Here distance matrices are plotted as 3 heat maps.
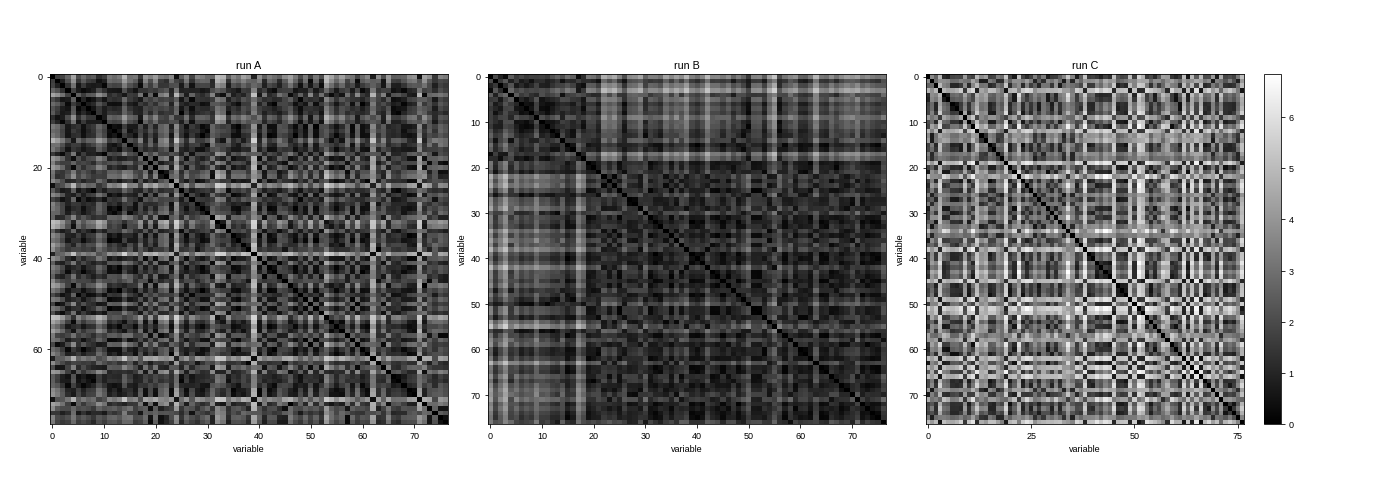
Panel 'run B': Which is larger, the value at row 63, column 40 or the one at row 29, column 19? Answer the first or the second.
the first
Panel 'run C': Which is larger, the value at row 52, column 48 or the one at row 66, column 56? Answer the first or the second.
the first
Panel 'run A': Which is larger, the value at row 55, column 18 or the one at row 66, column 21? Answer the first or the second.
the second
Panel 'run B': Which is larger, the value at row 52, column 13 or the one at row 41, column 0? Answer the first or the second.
the second
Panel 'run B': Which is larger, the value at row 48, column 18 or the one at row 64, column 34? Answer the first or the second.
the first
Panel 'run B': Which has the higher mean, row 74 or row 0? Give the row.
0
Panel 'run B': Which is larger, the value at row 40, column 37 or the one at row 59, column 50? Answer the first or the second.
the second
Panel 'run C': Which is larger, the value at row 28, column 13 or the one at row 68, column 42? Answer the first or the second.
the second
